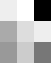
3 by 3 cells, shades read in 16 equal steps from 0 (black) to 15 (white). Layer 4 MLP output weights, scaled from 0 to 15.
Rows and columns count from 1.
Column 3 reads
0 14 7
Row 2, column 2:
13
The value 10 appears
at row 2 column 1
